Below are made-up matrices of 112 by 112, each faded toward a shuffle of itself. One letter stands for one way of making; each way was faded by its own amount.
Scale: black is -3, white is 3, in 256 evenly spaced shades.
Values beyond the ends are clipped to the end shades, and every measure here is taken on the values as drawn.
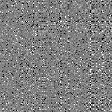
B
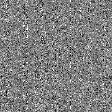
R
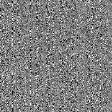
R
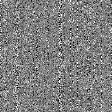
R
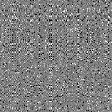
B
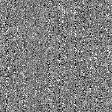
R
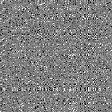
B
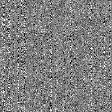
R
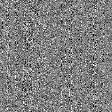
R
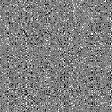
B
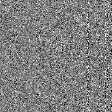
R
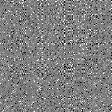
B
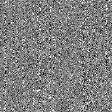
R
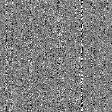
R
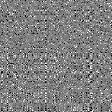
B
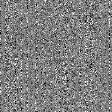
R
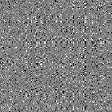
B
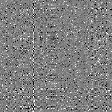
B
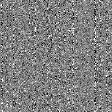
R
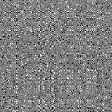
B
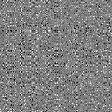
B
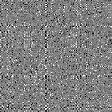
B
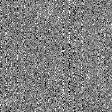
R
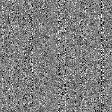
R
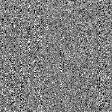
R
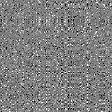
B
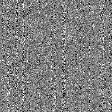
R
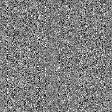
R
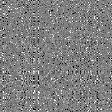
B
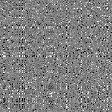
B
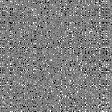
B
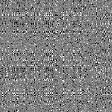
B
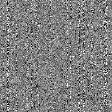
R
